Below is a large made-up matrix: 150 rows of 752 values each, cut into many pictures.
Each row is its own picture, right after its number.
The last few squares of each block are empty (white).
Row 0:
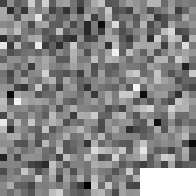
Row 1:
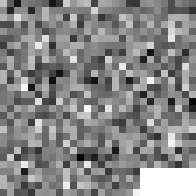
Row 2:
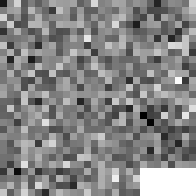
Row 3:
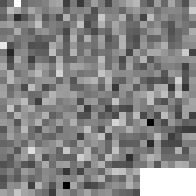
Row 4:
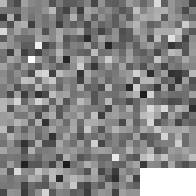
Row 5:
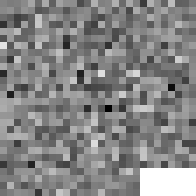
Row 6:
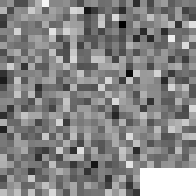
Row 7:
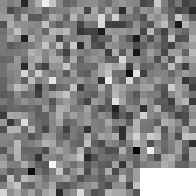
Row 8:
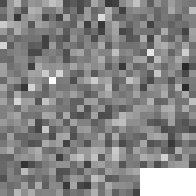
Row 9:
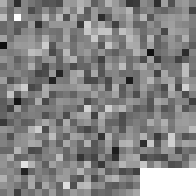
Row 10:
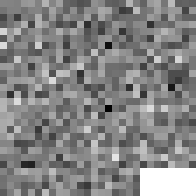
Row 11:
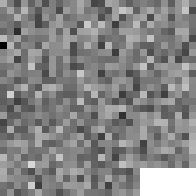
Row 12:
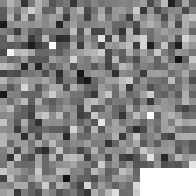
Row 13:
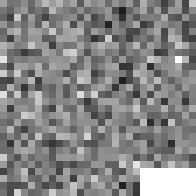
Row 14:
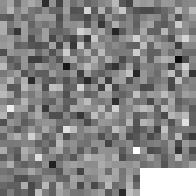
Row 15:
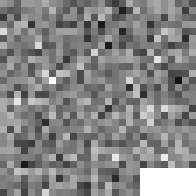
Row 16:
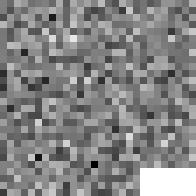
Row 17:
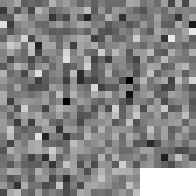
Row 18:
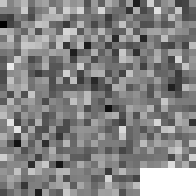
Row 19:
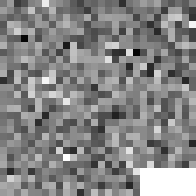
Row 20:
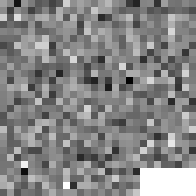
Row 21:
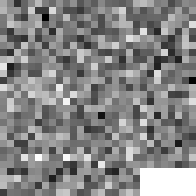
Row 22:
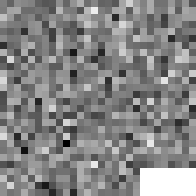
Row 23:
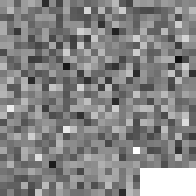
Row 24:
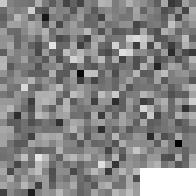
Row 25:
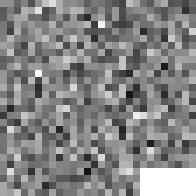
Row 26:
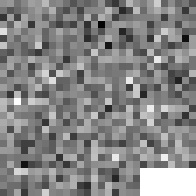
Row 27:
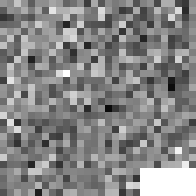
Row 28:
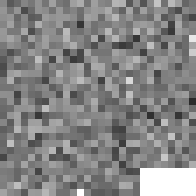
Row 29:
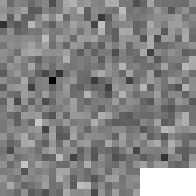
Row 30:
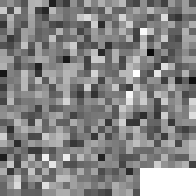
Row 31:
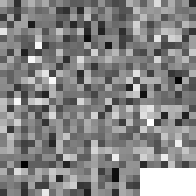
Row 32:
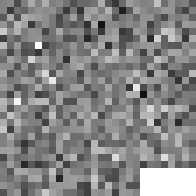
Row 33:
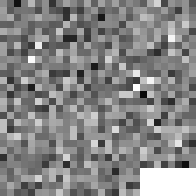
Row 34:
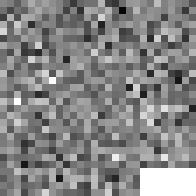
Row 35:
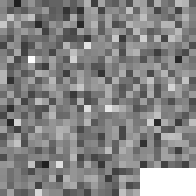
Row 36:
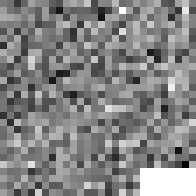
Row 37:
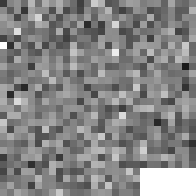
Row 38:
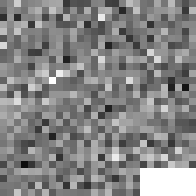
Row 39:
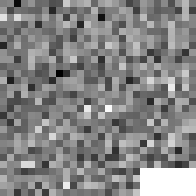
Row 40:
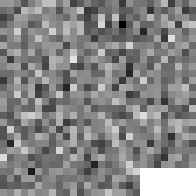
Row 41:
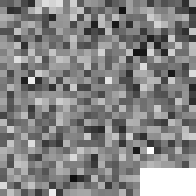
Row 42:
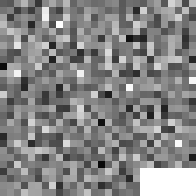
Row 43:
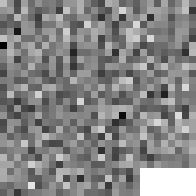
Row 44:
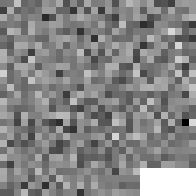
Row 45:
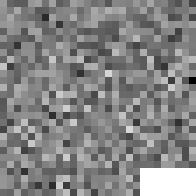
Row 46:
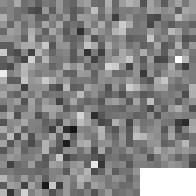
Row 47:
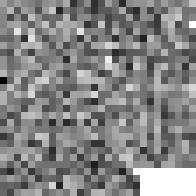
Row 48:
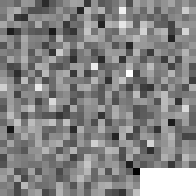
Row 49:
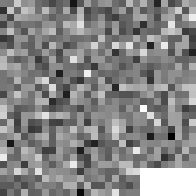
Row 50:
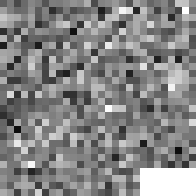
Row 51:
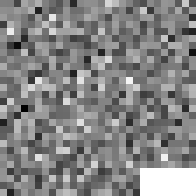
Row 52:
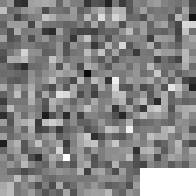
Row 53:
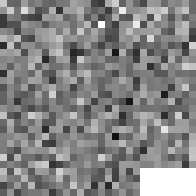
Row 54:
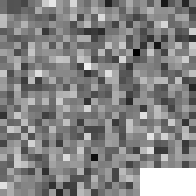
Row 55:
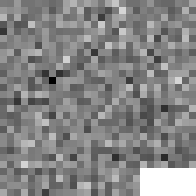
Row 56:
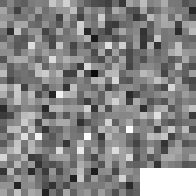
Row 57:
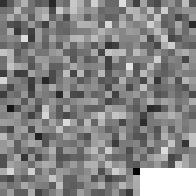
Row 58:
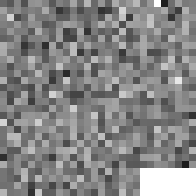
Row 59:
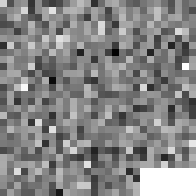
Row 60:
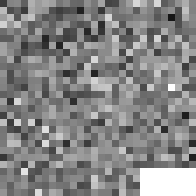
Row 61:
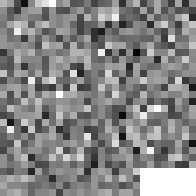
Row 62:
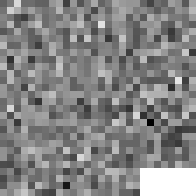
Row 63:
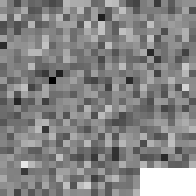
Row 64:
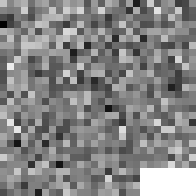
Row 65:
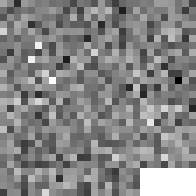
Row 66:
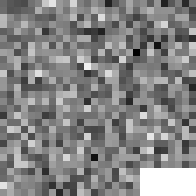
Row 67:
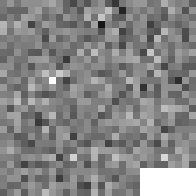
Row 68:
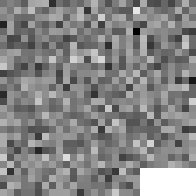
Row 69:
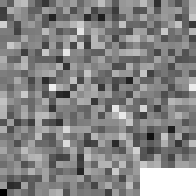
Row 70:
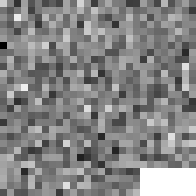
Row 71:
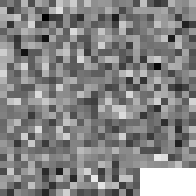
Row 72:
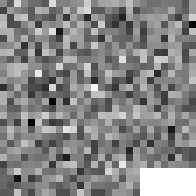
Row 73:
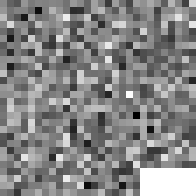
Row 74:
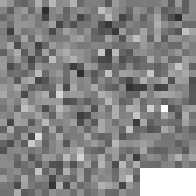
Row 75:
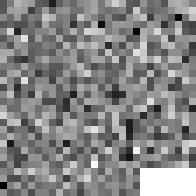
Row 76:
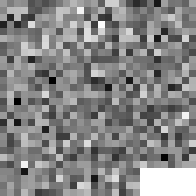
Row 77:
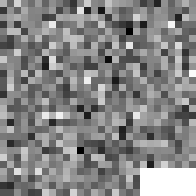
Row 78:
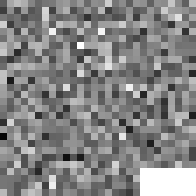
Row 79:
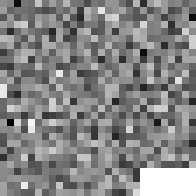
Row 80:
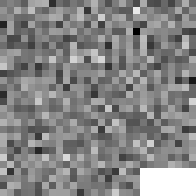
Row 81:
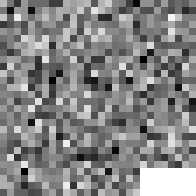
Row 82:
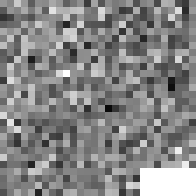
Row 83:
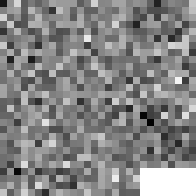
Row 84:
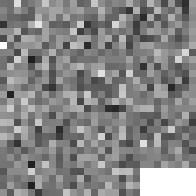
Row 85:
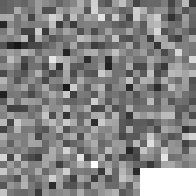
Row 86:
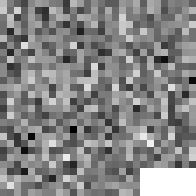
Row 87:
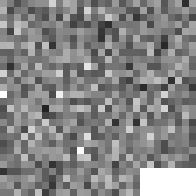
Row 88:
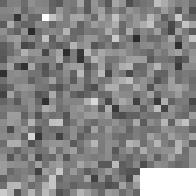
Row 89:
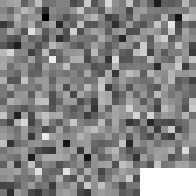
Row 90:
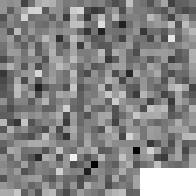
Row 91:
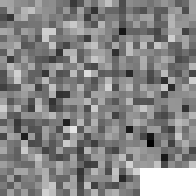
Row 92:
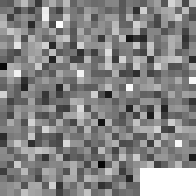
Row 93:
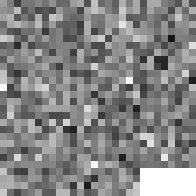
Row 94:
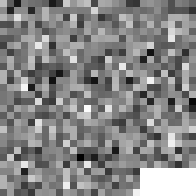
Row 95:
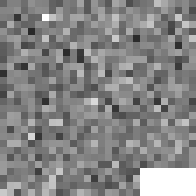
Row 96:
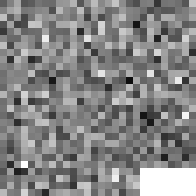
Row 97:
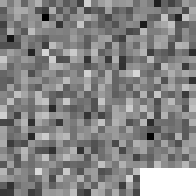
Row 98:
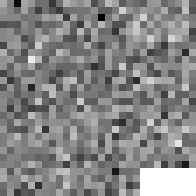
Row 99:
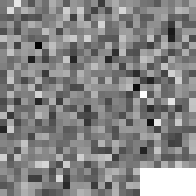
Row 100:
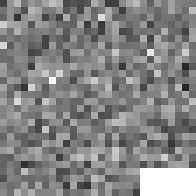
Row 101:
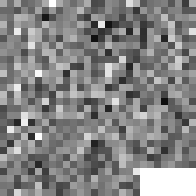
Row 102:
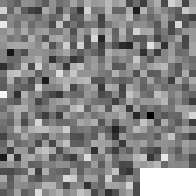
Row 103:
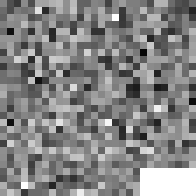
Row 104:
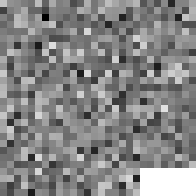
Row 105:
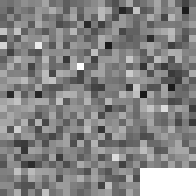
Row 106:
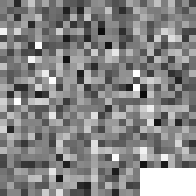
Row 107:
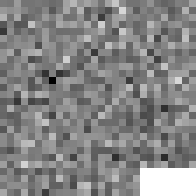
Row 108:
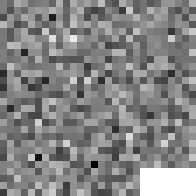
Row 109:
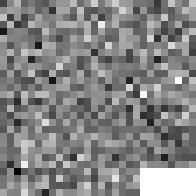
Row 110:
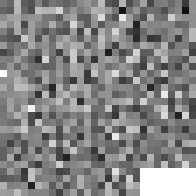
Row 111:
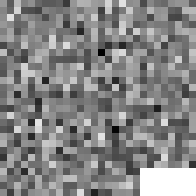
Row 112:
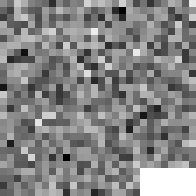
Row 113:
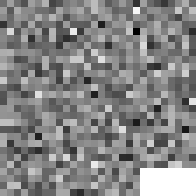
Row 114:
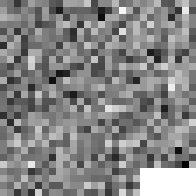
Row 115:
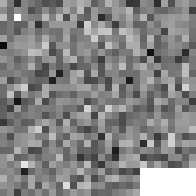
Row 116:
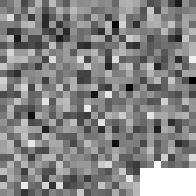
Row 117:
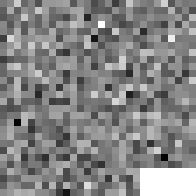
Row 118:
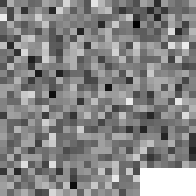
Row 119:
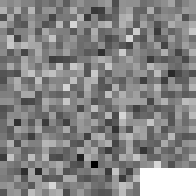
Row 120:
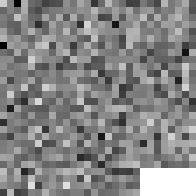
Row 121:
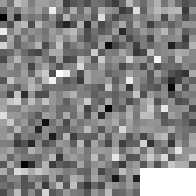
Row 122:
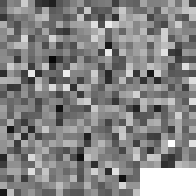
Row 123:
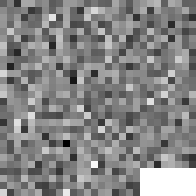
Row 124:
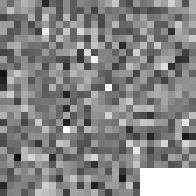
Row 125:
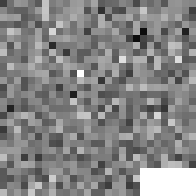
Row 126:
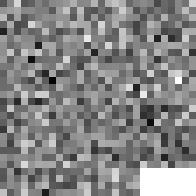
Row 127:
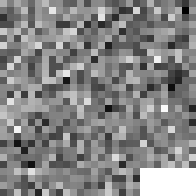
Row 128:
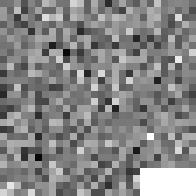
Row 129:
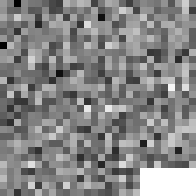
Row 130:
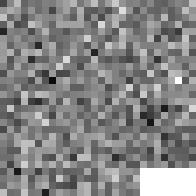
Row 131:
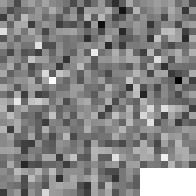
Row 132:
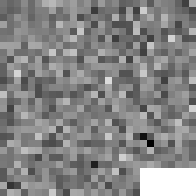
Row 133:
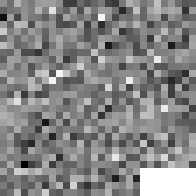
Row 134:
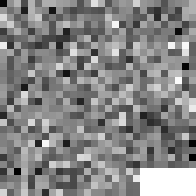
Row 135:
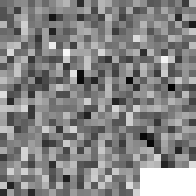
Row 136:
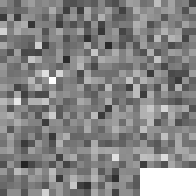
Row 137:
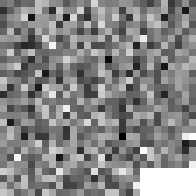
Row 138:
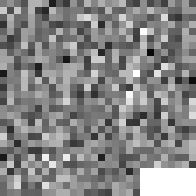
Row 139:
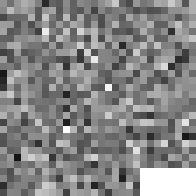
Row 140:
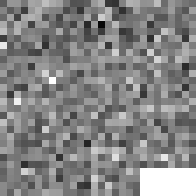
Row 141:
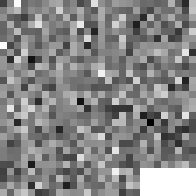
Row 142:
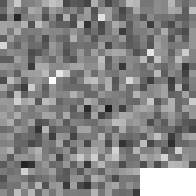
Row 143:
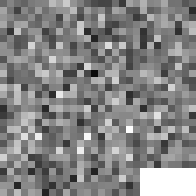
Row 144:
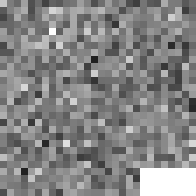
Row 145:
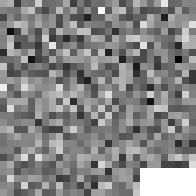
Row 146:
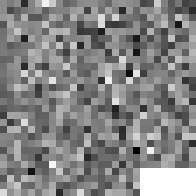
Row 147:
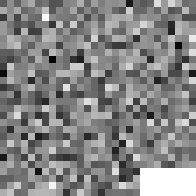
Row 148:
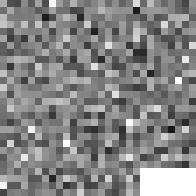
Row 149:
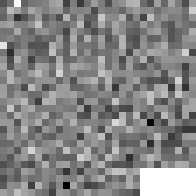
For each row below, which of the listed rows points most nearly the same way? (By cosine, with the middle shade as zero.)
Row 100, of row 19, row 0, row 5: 0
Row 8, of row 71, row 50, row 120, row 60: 60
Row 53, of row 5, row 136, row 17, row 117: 5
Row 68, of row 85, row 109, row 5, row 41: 85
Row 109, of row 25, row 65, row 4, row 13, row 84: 84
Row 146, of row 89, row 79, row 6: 6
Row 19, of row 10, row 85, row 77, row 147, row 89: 10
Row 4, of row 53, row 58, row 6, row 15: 15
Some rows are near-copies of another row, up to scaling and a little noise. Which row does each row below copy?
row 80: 68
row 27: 82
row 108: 16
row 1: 94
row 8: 100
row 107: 55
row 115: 9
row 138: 30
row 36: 114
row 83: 2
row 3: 149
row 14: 23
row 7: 146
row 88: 95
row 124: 139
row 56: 143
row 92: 42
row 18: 64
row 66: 54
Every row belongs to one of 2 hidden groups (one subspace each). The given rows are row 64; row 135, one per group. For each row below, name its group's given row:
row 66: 135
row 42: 135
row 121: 64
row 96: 64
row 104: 135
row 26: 64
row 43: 64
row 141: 64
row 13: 135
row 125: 135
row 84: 64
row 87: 135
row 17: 135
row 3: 64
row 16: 135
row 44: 135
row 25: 135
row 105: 64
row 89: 135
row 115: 64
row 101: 135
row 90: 135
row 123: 135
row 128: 135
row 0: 64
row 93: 135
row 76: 64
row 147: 135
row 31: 64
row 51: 135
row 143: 135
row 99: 64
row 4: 64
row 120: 64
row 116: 135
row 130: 64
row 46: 135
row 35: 64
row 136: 64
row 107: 64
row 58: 64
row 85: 135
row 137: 135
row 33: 64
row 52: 135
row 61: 135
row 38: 64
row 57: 135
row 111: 135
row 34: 64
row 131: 64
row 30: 135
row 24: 135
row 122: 135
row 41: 135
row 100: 64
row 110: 64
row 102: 135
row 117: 135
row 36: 64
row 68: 135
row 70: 64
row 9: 64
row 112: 135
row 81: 64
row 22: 135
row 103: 135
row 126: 64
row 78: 135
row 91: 135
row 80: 135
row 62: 64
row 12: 135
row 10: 64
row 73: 135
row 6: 135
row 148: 135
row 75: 135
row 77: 135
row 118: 64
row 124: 135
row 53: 64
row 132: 135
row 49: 135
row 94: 64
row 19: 135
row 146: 135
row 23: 135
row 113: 135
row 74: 135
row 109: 64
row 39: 64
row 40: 135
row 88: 135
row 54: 135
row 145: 135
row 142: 64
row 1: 64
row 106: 64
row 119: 135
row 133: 64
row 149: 64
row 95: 135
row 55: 64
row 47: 135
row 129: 64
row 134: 64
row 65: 64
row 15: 64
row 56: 135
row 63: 64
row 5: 64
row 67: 64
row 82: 64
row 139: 135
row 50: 64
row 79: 135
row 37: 64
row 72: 135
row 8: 64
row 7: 135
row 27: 64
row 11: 64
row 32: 64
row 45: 135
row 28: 135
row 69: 135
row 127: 64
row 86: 135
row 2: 64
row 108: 135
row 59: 64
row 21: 135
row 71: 135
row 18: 64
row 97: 135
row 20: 64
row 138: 135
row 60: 64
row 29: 64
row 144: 64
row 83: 64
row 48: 135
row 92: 135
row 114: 64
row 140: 64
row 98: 64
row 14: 135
